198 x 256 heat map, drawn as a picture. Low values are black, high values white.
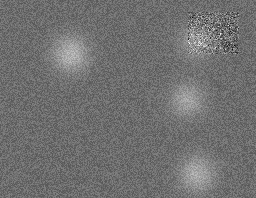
Slope: none. Roughest part: top right. Odd patch: rougher, in the top right. Odd rows or columns: none. Bumps: four.
